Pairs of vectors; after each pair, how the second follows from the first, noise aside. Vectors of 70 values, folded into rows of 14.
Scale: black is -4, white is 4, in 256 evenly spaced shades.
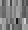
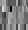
reversed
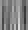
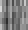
wrapped around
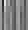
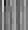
negated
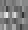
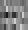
negated
